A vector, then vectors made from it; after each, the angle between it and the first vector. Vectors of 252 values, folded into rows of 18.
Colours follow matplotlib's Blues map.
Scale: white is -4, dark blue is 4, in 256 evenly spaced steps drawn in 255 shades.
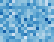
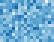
partly aligned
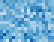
orthogonal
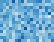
orthogonal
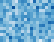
orthogonal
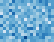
nearly opposite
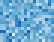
partly aligned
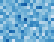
partly aligned
